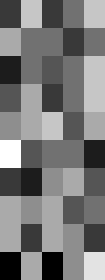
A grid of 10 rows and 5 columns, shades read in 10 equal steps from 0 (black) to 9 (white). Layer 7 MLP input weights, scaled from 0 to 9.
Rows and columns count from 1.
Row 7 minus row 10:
2 -5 5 1 -5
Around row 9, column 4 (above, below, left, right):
3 5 6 2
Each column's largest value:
9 7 7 6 8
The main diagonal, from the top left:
2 4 3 4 6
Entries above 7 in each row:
0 0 0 0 0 1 0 0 0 1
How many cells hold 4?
10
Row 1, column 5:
7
